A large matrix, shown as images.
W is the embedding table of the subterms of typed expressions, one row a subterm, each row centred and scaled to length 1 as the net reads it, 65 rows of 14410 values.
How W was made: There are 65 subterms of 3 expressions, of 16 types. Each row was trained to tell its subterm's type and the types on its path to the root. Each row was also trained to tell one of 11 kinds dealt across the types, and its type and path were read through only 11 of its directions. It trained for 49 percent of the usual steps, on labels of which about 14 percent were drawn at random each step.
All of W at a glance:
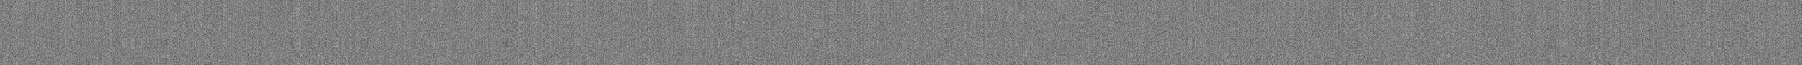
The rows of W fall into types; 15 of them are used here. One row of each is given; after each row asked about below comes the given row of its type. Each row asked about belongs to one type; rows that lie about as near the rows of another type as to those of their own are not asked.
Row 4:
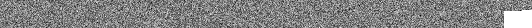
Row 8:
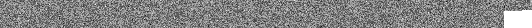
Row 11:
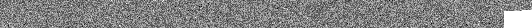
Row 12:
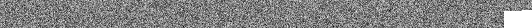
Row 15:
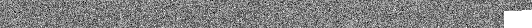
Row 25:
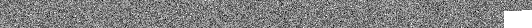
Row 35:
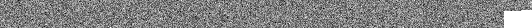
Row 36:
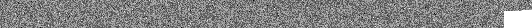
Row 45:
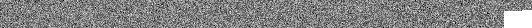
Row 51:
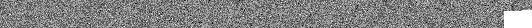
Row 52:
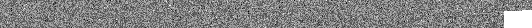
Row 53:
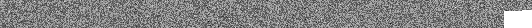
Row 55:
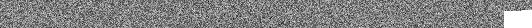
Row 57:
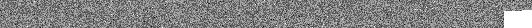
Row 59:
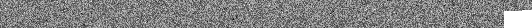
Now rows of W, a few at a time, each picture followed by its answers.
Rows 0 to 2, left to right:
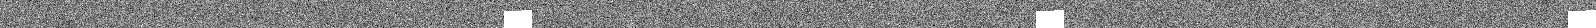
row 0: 59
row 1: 25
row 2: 12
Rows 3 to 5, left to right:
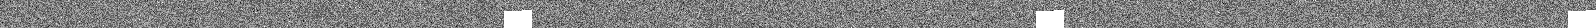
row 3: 11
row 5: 11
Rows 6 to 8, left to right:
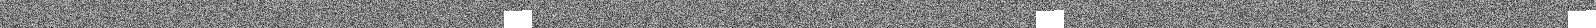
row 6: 45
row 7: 15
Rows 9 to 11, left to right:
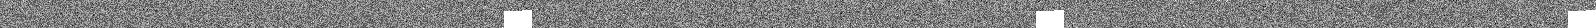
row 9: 8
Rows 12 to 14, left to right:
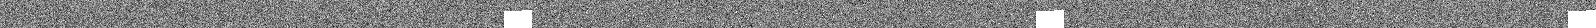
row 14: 15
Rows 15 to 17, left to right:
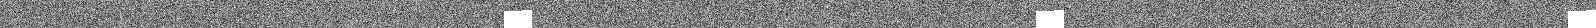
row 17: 55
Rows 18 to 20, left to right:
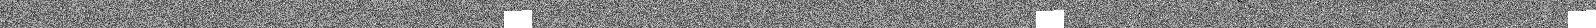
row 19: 36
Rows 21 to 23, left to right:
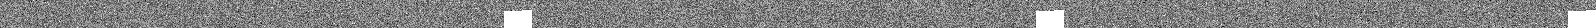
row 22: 4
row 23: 59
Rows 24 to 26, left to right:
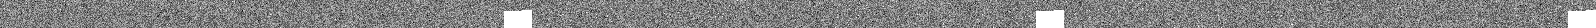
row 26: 36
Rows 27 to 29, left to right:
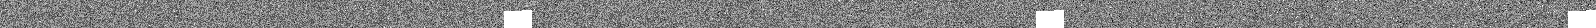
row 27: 51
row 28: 53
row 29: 15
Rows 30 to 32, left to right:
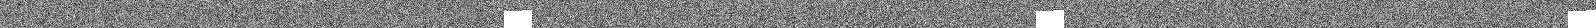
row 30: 59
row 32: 55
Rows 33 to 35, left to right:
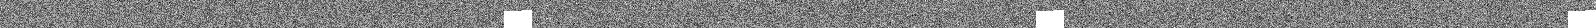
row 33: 36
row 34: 11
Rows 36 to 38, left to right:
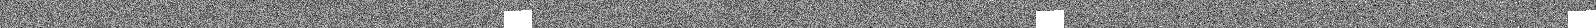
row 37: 53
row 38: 8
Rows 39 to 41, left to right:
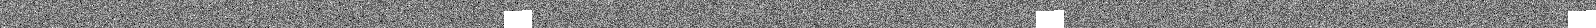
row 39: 8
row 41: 59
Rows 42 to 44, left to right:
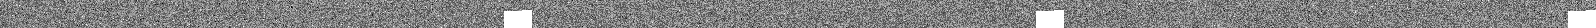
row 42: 45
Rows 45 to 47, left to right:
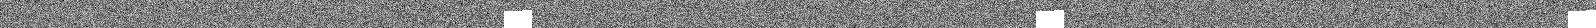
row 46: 8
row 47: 51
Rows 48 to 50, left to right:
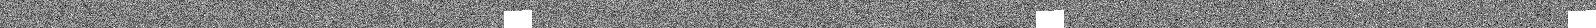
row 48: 51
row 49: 53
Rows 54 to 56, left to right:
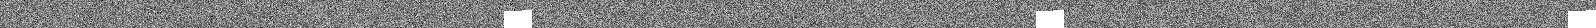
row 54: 55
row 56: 25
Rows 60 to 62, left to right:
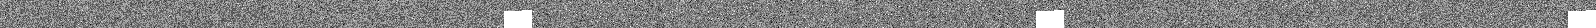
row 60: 15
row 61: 45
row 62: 12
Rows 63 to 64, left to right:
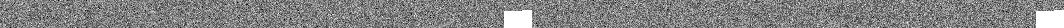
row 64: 11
